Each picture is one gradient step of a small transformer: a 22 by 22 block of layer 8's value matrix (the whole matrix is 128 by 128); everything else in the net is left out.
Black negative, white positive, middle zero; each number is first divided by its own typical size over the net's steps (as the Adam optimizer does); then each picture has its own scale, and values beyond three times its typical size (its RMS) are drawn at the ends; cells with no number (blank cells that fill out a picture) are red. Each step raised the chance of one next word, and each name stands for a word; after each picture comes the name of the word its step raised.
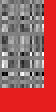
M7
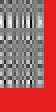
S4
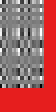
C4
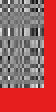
C4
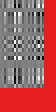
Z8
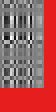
S4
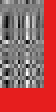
S4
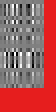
M7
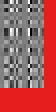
C4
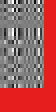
C4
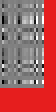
S4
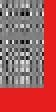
Z8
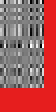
C4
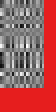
M7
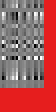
Z8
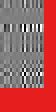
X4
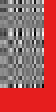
C4
